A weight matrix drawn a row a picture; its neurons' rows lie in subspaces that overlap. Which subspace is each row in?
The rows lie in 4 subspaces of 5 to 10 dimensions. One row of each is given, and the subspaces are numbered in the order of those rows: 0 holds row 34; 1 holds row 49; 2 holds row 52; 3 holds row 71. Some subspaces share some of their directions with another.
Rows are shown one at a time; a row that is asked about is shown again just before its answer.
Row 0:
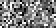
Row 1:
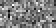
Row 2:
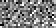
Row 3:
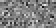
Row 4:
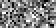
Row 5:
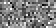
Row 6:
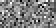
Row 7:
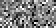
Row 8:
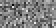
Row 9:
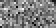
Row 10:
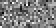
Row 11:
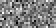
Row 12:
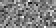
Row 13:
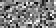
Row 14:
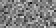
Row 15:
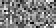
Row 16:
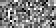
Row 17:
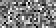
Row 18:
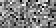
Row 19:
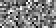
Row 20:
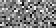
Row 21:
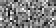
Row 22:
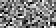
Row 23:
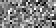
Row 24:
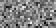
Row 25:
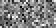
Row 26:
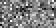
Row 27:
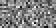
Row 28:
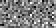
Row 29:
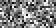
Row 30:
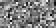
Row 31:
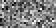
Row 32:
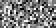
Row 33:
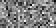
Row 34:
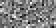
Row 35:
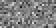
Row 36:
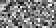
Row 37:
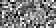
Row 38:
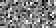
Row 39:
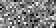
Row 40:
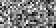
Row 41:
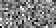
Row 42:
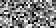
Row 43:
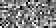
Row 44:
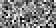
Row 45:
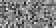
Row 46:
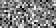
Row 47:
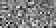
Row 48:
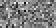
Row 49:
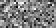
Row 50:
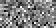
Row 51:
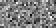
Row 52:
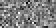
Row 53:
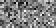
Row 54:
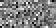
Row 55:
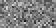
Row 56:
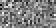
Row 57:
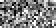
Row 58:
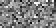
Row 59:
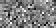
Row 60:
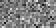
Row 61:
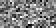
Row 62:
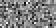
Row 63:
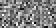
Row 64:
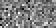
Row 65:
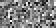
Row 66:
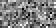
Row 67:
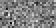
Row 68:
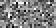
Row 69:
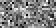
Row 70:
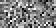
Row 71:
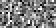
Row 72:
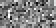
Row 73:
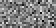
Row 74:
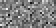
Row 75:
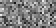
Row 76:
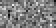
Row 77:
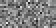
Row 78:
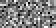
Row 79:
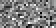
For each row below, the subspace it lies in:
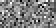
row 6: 3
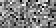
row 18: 3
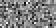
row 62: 1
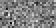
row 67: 3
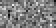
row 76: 1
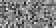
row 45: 1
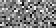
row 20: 0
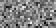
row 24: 2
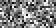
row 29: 3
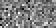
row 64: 2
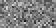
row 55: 1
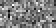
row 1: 1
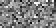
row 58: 3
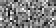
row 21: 2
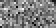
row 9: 1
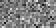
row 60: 3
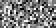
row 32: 2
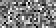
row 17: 3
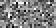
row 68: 1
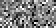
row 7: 3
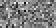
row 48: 1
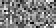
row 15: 3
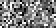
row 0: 3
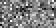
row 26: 3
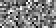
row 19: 3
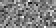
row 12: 0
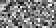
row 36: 1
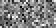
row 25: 0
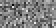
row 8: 1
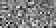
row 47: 2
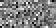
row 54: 1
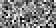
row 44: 3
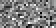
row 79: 0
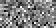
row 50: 1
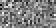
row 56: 3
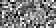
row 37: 3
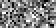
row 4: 3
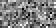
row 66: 3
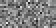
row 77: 2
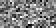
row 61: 0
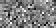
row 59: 1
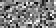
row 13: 2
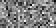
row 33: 1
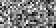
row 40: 3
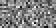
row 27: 2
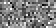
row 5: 3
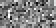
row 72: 1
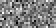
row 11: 3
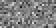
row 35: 3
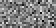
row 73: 0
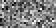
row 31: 1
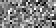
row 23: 0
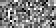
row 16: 2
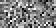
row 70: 1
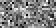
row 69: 3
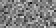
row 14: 0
